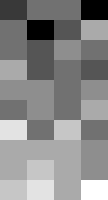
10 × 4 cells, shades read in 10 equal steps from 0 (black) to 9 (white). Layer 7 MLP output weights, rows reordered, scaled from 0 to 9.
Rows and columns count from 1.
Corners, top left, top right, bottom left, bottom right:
2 0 7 9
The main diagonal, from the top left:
2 0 5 3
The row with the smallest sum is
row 1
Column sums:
52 45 49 47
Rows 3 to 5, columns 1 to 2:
4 3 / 6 3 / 5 5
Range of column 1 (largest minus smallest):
6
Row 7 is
8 4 7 4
